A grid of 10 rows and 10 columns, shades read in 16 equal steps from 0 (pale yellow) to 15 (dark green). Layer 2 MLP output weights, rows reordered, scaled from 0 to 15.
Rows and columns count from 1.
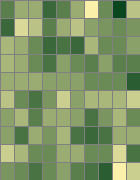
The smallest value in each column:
3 2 4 6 3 4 0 5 0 3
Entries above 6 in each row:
5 6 7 8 7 4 6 6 5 8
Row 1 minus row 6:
6 -3 -5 4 7 -1 -5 4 10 1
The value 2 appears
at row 2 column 2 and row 9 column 9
